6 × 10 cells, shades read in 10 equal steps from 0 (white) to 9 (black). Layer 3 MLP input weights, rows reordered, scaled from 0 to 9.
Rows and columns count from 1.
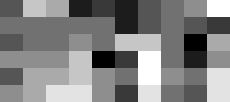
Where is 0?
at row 1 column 10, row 4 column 7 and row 5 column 7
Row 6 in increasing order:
1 1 1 1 3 4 4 5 6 7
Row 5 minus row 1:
0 1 0 -6 -3 -3 -6 -1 1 1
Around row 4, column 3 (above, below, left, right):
5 3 4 2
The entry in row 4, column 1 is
4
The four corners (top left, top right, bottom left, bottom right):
6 0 4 1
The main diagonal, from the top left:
6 5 5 2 4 7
